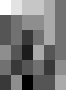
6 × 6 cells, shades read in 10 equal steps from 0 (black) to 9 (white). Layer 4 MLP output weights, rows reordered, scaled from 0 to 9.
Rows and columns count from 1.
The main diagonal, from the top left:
9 4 2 6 2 6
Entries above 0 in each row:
6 6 6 6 6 5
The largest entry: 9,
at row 1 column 1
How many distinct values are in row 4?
5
